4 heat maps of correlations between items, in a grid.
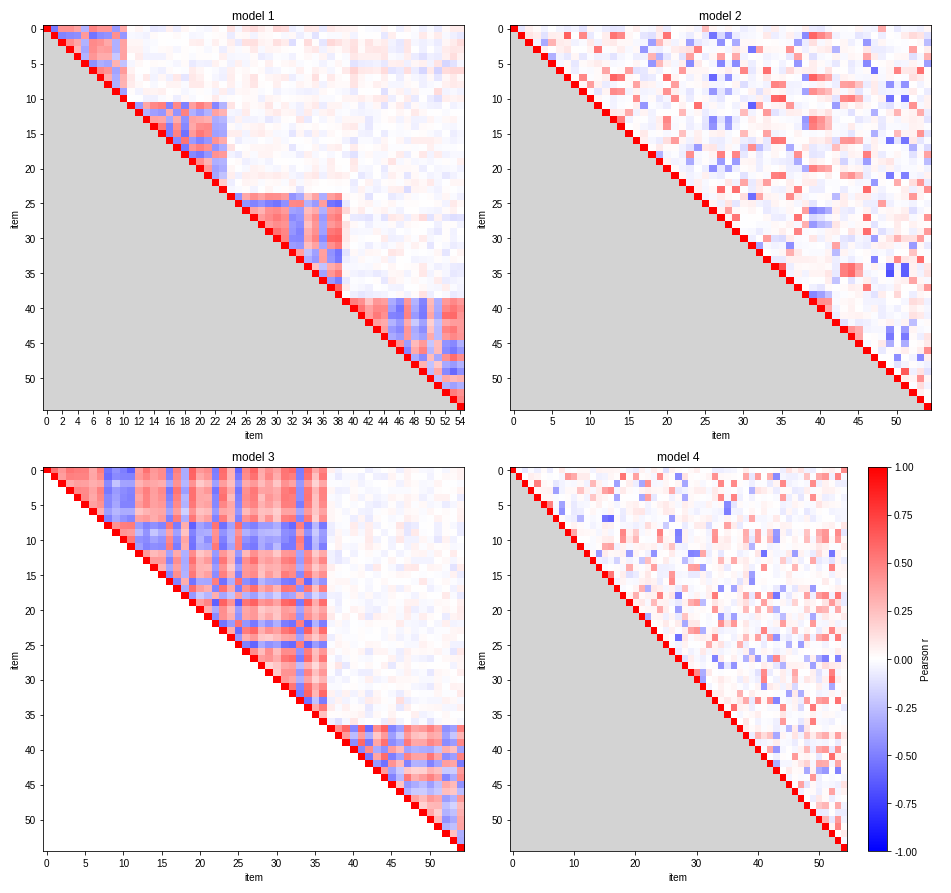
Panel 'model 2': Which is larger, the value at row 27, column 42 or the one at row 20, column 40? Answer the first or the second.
the second
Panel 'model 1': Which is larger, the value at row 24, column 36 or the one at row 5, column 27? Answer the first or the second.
the second
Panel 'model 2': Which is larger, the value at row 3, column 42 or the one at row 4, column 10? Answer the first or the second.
the second
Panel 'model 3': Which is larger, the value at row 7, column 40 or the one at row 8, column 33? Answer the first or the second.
the second
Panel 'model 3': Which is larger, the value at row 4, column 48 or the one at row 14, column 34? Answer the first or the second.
the second
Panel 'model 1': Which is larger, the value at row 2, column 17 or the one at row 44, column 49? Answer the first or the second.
the first
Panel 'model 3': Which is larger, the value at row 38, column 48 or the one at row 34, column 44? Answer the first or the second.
the first
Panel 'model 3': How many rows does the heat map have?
55
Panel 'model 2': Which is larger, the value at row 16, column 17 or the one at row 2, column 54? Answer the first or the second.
the first
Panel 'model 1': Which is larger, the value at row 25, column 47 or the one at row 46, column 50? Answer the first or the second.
the first
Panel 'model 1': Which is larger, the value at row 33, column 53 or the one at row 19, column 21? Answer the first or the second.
the second
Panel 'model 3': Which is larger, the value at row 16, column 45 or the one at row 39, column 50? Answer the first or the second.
the second
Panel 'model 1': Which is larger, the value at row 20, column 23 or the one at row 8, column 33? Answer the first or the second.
the second
